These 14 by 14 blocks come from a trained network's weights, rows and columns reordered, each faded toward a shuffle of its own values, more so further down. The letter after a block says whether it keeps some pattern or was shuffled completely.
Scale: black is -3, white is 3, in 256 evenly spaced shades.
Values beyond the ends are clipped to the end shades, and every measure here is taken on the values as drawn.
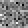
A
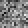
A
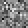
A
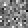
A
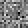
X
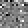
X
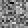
X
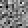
A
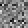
X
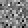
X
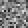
A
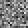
X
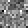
X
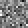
A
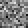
A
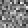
X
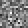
A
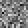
X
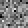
A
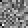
A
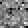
X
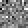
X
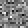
A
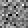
X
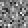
A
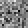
A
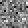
A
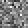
A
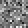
A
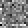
X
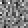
A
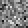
A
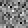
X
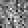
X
